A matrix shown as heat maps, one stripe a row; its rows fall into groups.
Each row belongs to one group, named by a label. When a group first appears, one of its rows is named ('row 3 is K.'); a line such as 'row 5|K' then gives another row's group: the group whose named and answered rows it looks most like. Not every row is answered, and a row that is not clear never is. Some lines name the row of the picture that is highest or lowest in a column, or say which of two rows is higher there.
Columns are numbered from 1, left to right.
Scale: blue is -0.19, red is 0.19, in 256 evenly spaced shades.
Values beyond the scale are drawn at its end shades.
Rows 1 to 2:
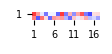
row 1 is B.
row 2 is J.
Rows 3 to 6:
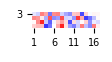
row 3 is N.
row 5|J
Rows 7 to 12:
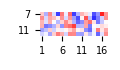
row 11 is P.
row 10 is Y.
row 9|J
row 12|Y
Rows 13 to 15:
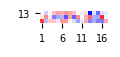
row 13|Y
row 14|B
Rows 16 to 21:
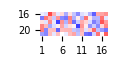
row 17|B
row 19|Y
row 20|J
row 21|P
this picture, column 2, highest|17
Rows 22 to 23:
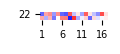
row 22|B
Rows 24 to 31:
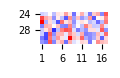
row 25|B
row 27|B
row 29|P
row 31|P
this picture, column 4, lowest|28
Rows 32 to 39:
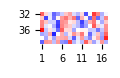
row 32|J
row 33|Y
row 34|J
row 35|J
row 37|P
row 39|B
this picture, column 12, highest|39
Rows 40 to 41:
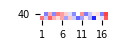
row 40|P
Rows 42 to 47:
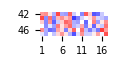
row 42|B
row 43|J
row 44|J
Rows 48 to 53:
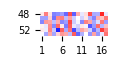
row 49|P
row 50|B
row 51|P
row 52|N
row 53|Y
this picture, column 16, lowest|51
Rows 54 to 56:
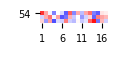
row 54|B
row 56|J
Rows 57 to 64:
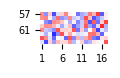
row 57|J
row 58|B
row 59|Y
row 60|B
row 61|Y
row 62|J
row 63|B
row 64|P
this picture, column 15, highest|57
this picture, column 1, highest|63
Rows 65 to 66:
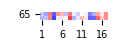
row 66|P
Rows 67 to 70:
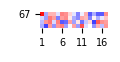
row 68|N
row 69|B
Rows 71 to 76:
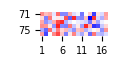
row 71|B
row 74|B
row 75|P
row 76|Y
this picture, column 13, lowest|72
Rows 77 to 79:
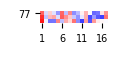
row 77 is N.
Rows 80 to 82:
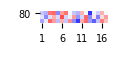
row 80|N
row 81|Y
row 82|N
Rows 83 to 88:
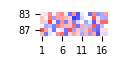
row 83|Y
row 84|J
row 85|N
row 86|Y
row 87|B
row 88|Y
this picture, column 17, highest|85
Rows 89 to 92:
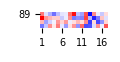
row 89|Y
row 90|B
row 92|P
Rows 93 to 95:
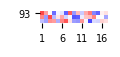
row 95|N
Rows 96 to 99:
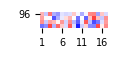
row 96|J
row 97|J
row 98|N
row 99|P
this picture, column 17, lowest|96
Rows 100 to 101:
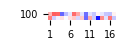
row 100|J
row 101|Y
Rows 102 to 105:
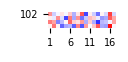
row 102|Y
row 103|N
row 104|Y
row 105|B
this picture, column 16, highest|105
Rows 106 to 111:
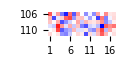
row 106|J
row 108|J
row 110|J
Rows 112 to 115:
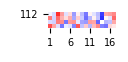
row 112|N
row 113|N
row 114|N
